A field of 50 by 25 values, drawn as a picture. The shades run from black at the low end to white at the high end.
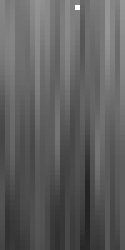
The grain runs up and down. The field climbs toward the top. A single lone cell is far higher than the cells round it.
